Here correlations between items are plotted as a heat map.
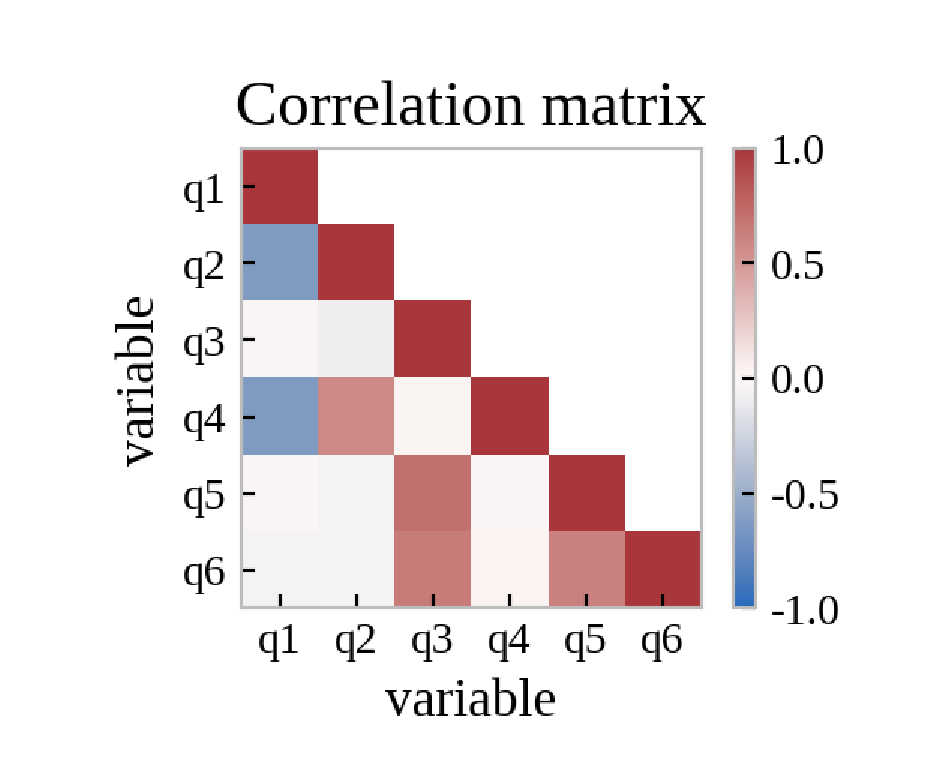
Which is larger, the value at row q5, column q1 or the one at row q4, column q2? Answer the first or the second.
the second
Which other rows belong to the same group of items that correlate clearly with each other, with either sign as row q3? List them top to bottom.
q5, q6
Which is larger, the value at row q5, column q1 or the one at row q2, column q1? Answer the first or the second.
the first
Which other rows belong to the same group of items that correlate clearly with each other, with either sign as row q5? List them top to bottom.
q3, q6
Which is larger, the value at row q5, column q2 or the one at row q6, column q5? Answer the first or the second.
the second
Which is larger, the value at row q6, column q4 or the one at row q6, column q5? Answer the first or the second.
the second
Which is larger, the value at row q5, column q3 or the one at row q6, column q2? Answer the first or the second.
the first
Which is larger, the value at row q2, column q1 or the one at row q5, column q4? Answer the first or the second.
the second
